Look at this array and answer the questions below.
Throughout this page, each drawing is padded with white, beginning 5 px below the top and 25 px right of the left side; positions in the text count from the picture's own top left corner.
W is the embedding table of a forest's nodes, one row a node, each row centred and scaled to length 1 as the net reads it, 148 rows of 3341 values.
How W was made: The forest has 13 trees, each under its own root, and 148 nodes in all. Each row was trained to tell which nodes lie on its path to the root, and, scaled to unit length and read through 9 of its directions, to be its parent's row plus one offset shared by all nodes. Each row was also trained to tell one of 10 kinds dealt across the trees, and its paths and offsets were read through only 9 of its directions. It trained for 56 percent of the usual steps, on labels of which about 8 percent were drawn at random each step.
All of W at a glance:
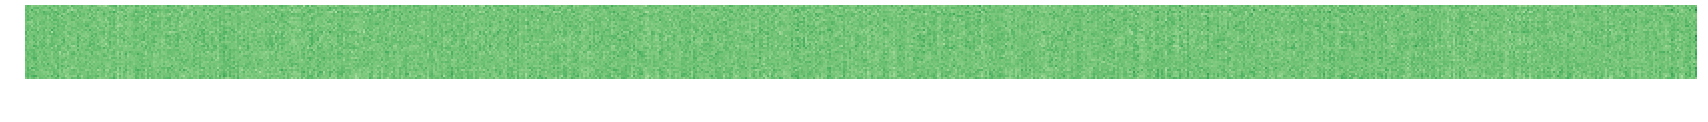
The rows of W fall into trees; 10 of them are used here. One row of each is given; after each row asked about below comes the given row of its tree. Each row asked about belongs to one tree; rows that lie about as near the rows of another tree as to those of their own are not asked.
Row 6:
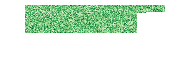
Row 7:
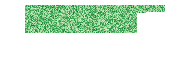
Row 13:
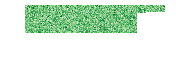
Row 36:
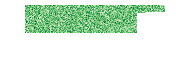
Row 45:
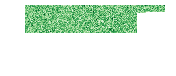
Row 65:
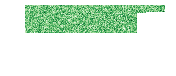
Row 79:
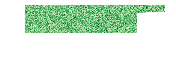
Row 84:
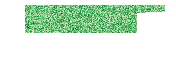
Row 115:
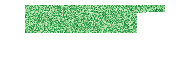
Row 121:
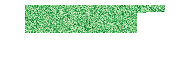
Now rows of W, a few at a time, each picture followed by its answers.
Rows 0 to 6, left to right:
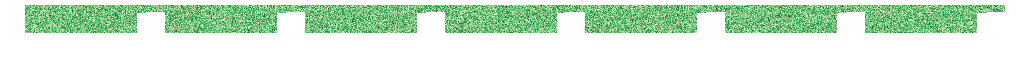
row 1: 65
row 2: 79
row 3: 36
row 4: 65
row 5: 84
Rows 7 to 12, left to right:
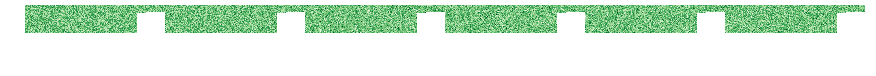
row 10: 115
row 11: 79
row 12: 13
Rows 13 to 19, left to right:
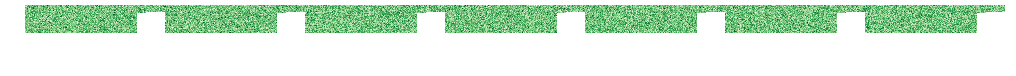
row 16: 84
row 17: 45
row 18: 121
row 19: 84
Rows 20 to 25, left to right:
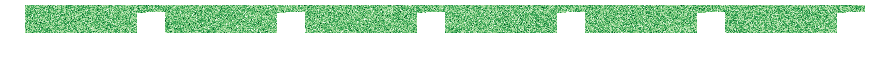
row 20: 79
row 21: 84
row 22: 13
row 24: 36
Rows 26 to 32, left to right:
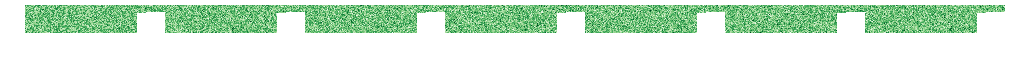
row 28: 79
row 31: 6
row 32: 7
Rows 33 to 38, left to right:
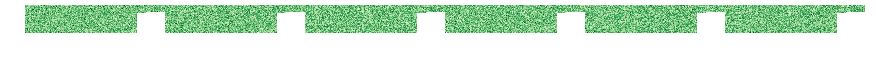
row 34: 36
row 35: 115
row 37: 13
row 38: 115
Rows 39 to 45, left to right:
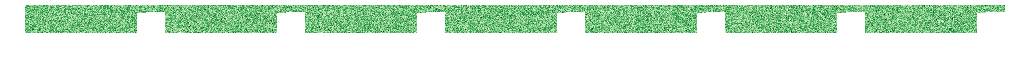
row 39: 7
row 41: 121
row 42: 7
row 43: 13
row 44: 13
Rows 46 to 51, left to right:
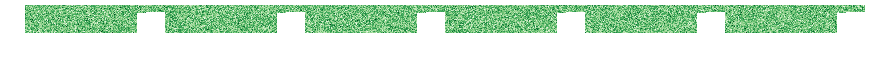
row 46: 121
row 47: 79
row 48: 6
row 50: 6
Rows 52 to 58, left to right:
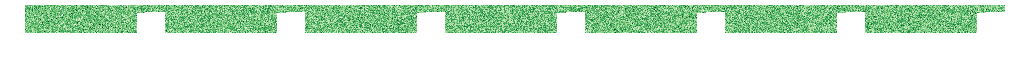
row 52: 84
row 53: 7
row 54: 45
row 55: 115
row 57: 79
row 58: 84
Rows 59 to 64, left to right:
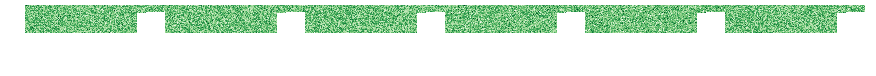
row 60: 13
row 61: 65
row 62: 115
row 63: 79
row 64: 6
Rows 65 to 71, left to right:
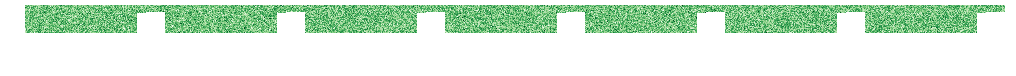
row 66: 13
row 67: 7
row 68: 65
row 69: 6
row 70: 121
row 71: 79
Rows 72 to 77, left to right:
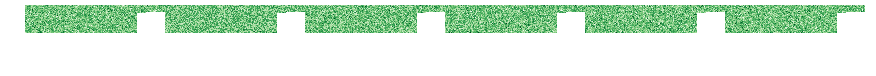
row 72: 84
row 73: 6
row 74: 36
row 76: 45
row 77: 36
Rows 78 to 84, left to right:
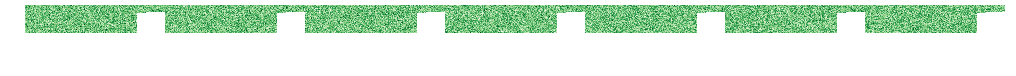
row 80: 7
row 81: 7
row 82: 6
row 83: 6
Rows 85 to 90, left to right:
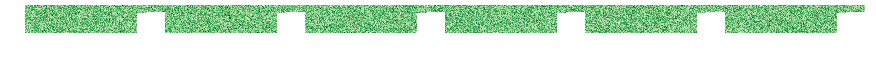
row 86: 84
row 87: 115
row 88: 6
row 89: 79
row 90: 121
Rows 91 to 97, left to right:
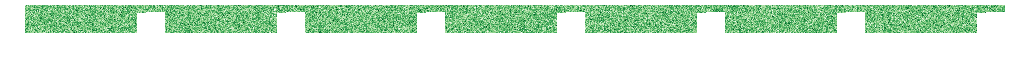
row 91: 7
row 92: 79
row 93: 79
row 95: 115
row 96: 45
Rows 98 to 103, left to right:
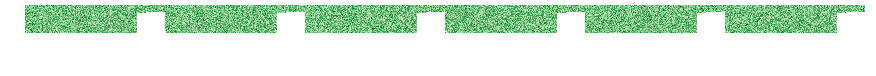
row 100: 115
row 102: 84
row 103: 13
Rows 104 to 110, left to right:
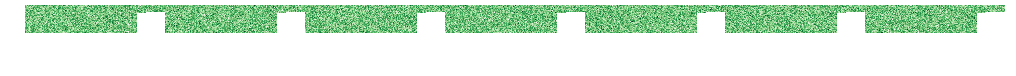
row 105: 121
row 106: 79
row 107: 6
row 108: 65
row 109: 121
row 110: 84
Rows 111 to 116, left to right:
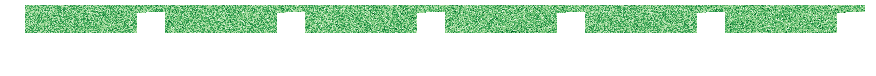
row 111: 115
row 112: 84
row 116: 84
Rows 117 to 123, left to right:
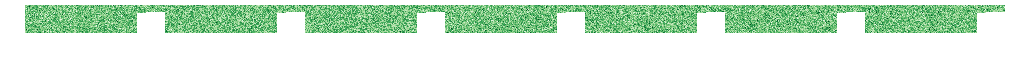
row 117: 13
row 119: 6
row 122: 7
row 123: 84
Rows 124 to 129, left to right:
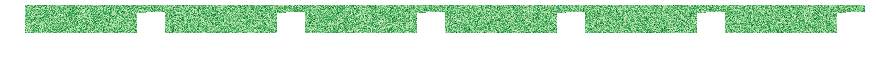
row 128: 13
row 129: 13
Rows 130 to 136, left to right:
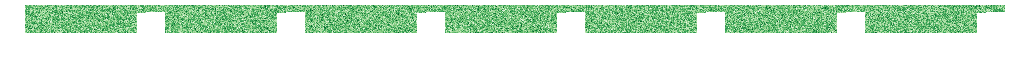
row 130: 36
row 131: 121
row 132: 115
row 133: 6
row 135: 45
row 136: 115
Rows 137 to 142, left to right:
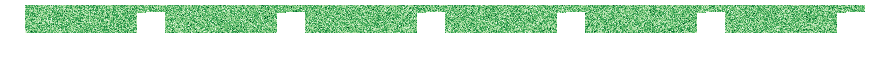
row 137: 13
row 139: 79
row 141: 121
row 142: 6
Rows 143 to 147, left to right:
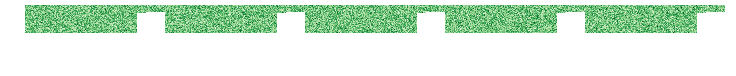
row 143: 6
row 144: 115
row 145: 13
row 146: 79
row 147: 13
